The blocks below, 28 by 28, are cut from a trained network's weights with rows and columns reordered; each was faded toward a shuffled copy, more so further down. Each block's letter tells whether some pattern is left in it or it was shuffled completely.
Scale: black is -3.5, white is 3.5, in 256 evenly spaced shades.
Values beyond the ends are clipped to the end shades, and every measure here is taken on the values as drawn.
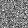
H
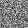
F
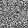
F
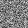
F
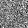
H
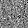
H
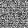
H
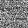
H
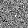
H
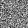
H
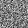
F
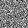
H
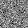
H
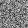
F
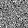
F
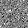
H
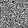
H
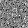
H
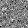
H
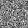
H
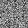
F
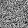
F
